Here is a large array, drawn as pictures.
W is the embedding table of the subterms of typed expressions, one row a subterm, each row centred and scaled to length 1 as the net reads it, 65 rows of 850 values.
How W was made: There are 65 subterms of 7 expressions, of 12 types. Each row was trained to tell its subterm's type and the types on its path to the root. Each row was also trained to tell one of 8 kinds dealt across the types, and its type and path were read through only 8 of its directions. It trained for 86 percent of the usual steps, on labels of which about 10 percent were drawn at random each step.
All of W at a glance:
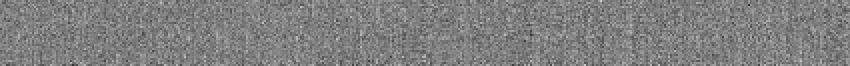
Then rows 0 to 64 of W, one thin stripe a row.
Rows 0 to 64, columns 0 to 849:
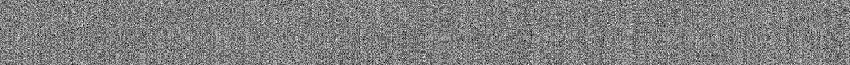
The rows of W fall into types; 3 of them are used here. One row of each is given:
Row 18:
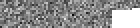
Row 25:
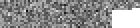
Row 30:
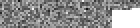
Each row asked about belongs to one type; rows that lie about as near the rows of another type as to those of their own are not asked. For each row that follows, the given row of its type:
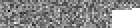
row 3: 18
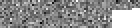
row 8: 30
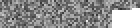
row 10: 30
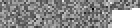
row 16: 30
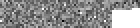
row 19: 30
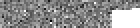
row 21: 30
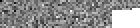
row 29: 18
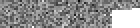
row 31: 18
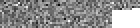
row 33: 18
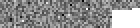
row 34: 25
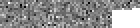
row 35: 25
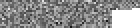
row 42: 18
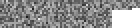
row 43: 25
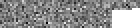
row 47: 25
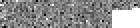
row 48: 25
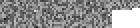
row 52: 18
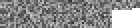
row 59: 18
